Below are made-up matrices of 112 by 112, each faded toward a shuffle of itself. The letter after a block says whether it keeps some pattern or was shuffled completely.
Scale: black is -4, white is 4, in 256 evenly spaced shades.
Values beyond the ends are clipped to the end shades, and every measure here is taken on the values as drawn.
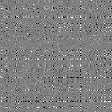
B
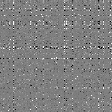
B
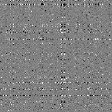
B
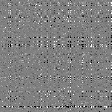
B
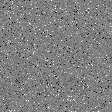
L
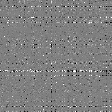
B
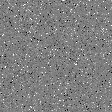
L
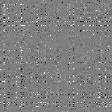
B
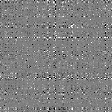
B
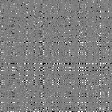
B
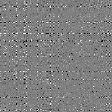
B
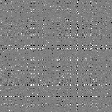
B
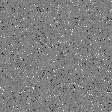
L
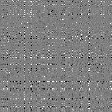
B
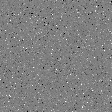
L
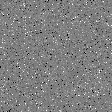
L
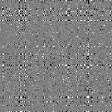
B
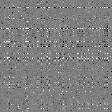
B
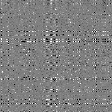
B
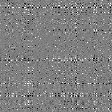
B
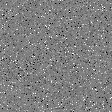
L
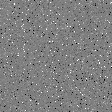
L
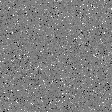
L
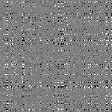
B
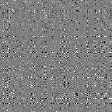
B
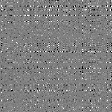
B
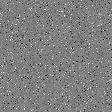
L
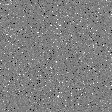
L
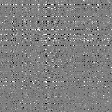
B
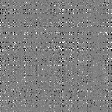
B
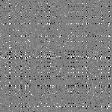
B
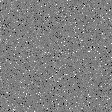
L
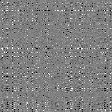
B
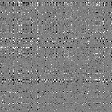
B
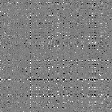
B
